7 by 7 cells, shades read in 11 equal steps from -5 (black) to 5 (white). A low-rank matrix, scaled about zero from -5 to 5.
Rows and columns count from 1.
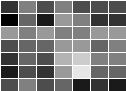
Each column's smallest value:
-5 -2 -4 -1 -4 -3 -4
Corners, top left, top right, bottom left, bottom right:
-3 -2 -2 -4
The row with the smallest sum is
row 7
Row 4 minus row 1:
1 -1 1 1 3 1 2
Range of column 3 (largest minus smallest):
5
